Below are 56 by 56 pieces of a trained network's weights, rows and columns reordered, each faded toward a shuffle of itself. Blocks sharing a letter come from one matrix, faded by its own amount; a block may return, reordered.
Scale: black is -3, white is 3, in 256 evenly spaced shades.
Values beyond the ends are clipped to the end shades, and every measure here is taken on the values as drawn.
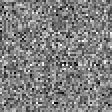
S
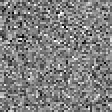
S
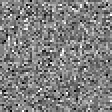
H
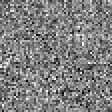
S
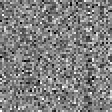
S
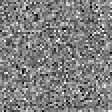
H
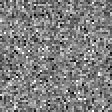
H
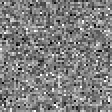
H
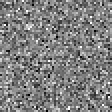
H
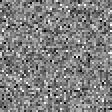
H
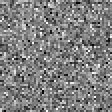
H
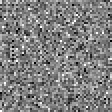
H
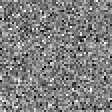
H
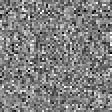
S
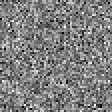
S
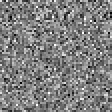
S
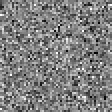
S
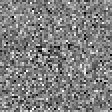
H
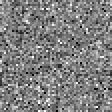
H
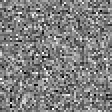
H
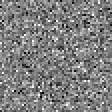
H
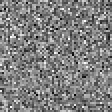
S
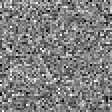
H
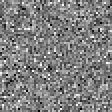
H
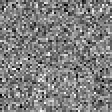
S
